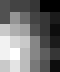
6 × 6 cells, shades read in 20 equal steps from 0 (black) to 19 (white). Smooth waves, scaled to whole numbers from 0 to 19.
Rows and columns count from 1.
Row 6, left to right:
15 17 14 9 6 1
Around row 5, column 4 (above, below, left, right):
10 9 14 7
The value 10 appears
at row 4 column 4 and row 5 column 4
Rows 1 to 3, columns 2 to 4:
5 5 4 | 11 8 5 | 13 12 6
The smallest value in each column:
6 5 5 4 0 0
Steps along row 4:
down down down down down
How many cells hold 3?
0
